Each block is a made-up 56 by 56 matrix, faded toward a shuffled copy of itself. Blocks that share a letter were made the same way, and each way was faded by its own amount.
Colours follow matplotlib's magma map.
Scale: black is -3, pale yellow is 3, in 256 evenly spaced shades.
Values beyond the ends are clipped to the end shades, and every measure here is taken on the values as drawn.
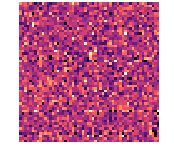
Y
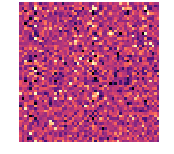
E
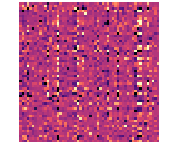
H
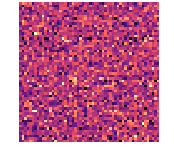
Y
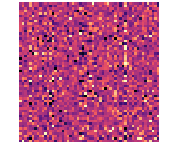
E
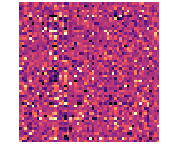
E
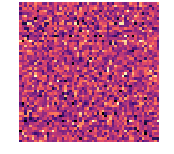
Y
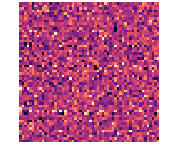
Y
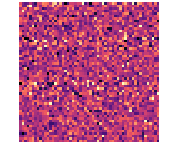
Y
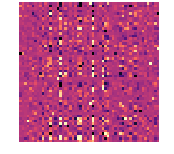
H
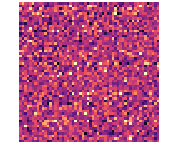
Y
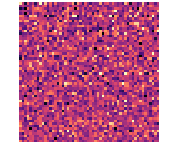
Y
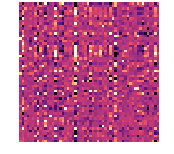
H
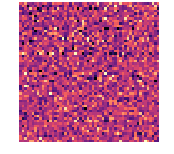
Y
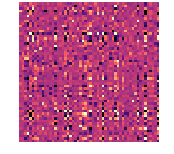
H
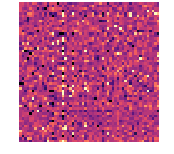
E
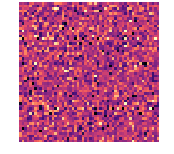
Y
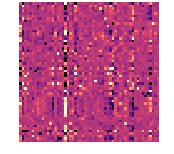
H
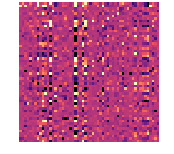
H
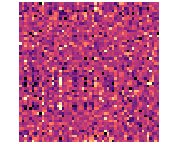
E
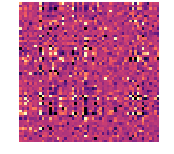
H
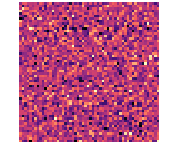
Y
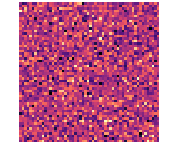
Y
